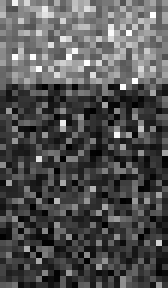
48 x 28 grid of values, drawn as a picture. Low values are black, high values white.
Seam: horizontal, 30% of the way down, the top part higher. Stripes: none. Average level on the scale: 30%.
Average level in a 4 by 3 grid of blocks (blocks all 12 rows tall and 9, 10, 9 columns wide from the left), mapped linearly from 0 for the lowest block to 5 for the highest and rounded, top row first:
5 5 5 / 1 1 1 / 0 0 0 / 0 0 0
